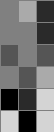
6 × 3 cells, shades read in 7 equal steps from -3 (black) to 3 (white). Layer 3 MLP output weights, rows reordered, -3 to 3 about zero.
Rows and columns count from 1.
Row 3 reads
-1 0 -1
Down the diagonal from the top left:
0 0 -1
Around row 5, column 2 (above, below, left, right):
-1 -3 -3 2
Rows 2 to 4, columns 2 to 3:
0 -2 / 0 -1 / -1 1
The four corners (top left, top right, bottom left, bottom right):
0 -2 2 2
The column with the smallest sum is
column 2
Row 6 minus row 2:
2 -3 4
